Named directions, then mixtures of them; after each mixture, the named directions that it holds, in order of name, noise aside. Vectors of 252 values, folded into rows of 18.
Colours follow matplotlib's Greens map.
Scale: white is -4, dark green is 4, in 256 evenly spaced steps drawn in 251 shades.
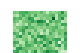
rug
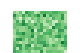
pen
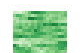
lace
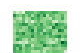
lace, pen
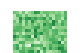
lace, pen, rug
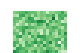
rug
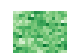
lace, rug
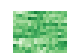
lace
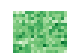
lace, pen, rug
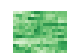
lace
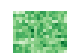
lace, pen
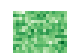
lace, pen, rug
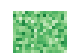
pen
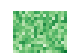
pen, rug
